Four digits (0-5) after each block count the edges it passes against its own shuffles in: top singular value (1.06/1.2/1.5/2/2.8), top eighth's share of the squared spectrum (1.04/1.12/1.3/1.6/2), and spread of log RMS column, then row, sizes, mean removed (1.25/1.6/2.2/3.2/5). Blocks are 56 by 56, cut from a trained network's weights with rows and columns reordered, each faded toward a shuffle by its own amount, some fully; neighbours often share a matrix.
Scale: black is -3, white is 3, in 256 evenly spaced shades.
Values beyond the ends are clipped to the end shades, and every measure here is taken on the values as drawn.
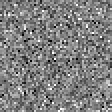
0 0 0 0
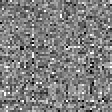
3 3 2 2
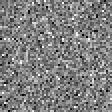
0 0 0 0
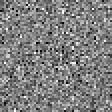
3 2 1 1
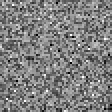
0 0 0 0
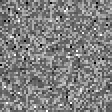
0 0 0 0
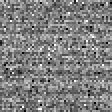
3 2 0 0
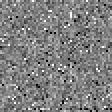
1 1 0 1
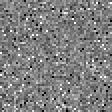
0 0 0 0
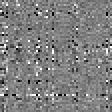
3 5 3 2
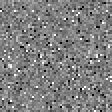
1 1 0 0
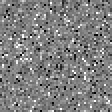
0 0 0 0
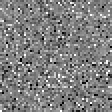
1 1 0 0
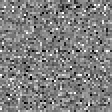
3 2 0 2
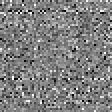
3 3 0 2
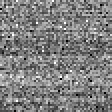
3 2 0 0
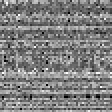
4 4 1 2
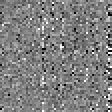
3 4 3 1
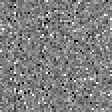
1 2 1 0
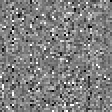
2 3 2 0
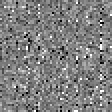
3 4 2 1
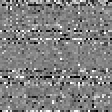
4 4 0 4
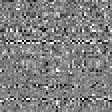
4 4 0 3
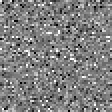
2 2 0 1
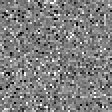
2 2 0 1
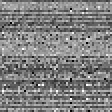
4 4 2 2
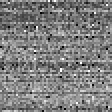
4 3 1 1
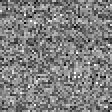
1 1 0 0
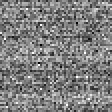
3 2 0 0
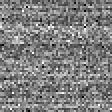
3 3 0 0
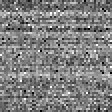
3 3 1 1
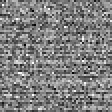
3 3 0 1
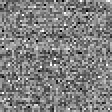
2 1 0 0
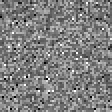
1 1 0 0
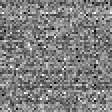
2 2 1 0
